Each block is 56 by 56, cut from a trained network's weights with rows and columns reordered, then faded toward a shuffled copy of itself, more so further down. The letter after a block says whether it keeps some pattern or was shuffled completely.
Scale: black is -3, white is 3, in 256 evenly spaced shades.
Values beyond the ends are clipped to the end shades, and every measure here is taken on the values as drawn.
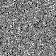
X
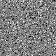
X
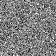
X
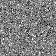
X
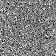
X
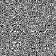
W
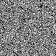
X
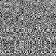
W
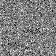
X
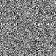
W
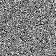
X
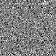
W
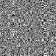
W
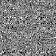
W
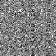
W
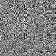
W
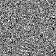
W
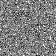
X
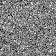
X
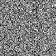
W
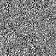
W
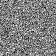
X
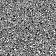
X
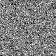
X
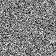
X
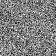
X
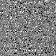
W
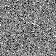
X
